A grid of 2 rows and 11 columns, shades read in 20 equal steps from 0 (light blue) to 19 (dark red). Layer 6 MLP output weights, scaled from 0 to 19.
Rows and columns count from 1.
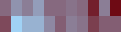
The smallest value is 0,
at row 2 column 2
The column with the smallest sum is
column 2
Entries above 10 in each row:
2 5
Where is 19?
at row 1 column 11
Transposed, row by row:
10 13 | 6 0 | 8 3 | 5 3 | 10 7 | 10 11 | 9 8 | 10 9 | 17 14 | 8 11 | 19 11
